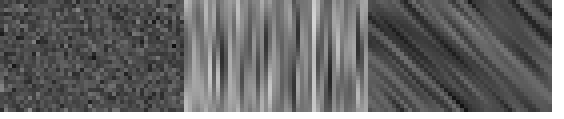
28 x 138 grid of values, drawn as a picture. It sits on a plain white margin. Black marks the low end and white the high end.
The table splits into one row of 3 panels. Panel 1,1: low, fine-grained. Panel 1,2: middling, streaked downward, strong in contrast. Panel 1,3: low, slanting down to the right.
